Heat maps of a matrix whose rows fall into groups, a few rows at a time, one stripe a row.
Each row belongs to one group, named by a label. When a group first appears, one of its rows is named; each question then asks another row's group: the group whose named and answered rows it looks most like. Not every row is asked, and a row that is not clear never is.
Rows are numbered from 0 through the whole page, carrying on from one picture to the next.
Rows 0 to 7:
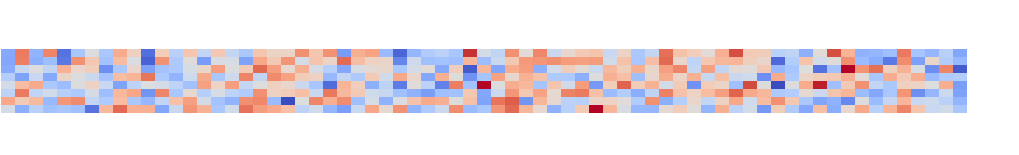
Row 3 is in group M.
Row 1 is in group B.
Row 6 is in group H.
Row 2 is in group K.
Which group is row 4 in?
K
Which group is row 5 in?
B
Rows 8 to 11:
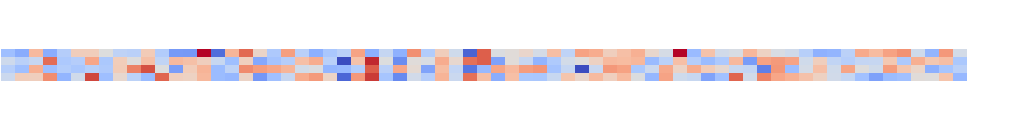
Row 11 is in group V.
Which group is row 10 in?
M
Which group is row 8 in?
K
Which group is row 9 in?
V
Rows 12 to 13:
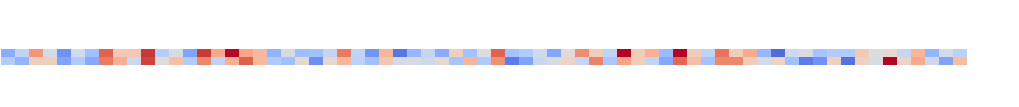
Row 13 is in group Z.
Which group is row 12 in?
Z
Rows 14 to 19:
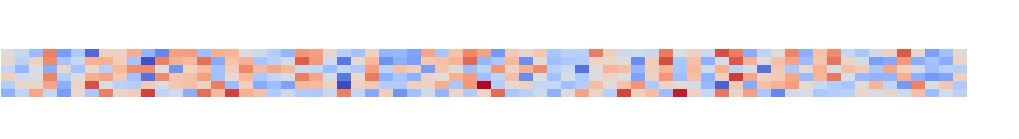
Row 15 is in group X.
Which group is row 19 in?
Z
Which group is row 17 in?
X
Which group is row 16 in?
M
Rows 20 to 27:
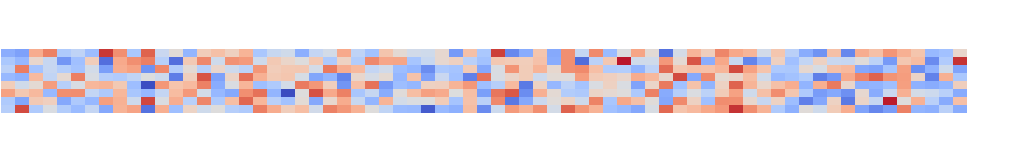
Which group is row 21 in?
M
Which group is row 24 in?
X
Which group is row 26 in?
Z
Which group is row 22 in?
B
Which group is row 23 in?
K
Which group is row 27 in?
B
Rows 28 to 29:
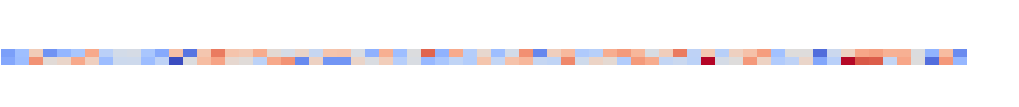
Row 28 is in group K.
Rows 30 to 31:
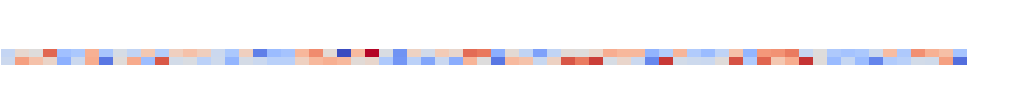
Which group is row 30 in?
V
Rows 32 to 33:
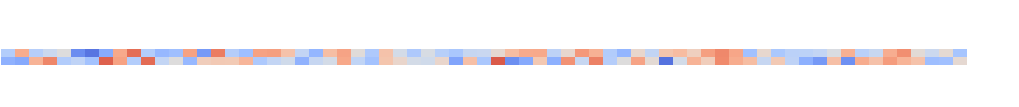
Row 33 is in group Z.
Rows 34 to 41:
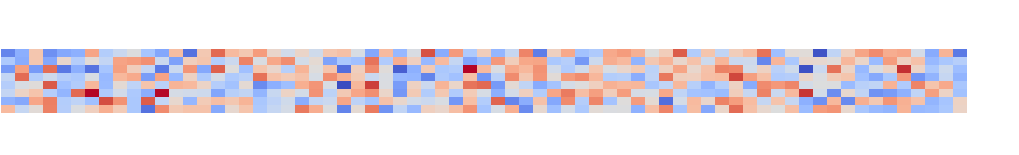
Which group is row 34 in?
K
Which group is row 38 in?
V
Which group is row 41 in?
X
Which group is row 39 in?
V
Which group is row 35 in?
M
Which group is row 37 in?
B
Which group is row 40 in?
Z
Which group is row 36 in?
B
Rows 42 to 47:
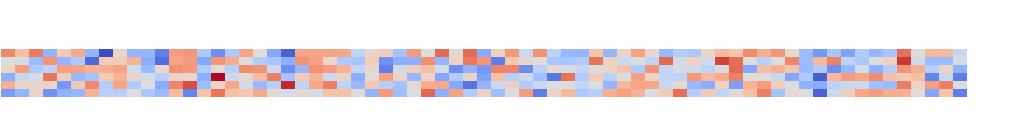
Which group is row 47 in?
K
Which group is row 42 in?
H
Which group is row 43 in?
X
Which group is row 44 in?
H
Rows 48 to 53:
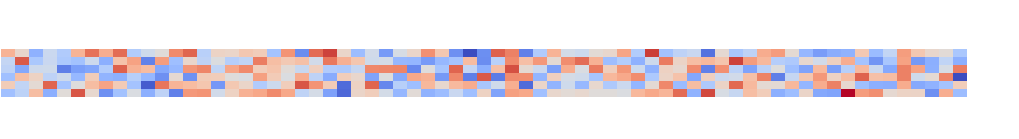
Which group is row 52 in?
X
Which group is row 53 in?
K
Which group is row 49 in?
B
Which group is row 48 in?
H
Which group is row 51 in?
K
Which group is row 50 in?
M
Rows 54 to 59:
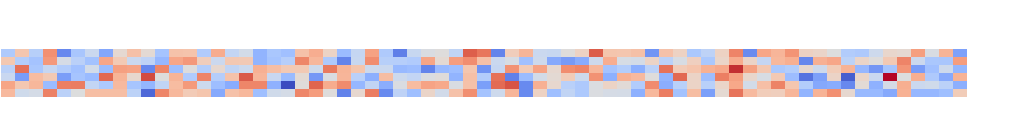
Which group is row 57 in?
Z
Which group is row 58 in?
H
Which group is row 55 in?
X
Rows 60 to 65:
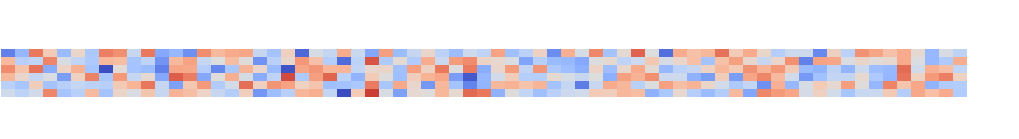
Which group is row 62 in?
H
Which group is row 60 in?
Z
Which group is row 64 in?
M
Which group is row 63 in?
H
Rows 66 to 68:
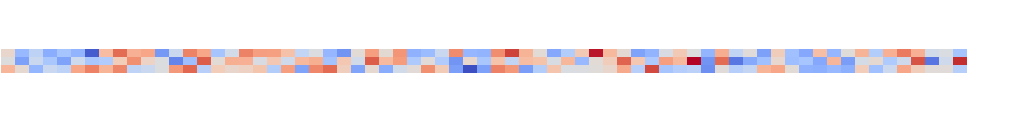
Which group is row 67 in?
M
